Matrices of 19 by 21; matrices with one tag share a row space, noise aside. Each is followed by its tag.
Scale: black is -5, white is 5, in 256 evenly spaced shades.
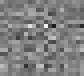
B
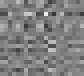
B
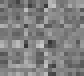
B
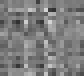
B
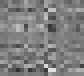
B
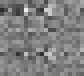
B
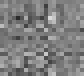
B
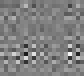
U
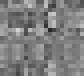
B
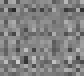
U
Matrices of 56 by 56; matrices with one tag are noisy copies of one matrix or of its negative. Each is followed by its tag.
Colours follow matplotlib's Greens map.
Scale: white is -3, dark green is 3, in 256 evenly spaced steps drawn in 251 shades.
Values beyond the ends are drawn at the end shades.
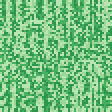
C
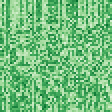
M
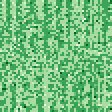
C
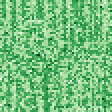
C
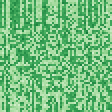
M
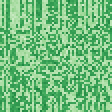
M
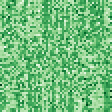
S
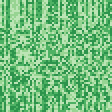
M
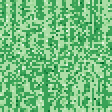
C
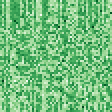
M
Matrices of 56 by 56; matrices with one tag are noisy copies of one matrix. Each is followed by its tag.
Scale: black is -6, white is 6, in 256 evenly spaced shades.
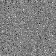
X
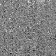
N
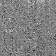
N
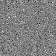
X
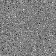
X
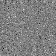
X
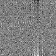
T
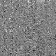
N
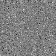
X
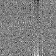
T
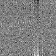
T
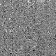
N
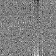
T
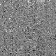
N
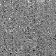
N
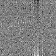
T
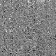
N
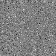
X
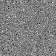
X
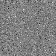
X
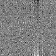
T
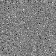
X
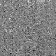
N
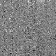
N
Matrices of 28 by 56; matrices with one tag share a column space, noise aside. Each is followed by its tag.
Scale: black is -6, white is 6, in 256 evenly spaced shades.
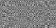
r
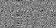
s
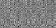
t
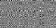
s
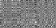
t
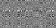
s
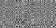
t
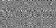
s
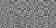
s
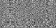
t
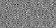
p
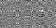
s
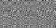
s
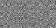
r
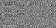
r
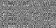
r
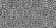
p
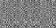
t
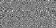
s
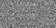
r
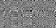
s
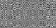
p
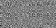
r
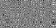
t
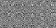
r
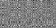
t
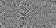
r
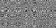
s
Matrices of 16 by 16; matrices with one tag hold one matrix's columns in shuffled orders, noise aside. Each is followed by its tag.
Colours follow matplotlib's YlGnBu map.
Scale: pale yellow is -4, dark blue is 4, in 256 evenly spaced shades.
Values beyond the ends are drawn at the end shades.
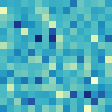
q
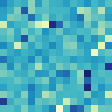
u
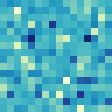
q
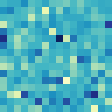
q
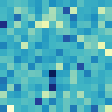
u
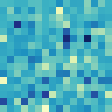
q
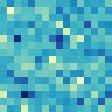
q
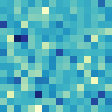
q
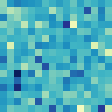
u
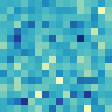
q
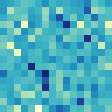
u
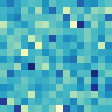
u
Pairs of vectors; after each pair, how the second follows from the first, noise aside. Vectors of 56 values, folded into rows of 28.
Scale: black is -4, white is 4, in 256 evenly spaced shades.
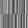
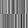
copied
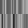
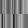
copied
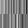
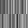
negated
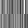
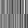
copied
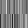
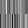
copied
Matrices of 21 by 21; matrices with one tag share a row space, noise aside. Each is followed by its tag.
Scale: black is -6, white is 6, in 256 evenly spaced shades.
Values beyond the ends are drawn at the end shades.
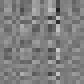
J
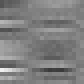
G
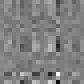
J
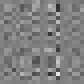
J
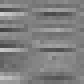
G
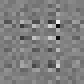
J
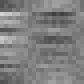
G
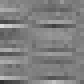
G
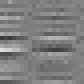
G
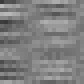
G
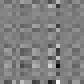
J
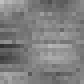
G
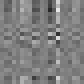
J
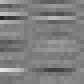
G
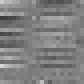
G
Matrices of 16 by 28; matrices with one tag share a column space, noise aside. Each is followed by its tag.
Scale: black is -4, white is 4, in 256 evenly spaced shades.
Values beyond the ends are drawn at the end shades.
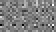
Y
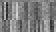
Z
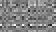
Y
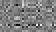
Y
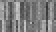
Z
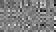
Y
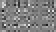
Y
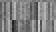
Z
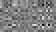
Y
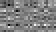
Y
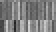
Z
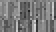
Z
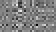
Y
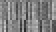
Z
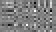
Y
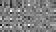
Y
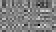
Y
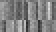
Z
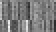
Z
